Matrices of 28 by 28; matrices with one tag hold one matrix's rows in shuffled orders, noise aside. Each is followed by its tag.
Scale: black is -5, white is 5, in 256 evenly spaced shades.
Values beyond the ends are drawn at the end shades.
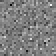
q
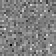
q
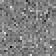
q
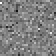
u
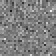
q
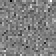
q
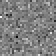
u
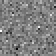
u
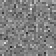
q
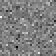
u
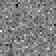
u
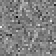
u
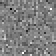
q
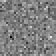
q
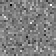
q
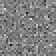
q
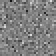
q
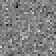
u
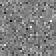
q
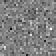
q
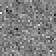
u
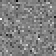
u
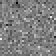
u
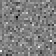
u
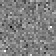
q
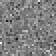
u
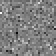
u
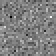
q
